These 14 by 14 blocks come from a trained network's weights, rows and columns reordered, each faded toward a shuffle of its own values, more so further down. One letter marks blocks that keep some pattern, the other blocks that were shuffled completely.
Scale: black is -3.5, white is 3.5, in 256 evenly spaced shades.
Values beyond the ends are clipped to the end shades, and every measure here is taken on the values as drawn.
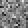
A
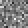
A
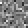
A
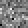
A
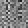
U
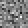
A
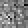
U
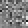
U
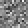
A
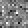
A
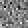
A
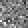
A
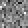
A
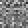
U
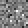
A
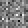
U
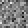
A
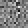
U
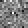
A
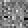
U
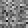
U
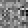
U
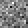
A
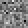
A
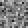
A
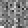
U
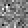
A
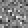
A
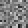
U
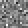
A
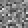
U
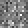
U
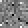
A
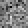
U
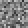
A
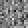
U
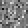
A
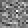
A
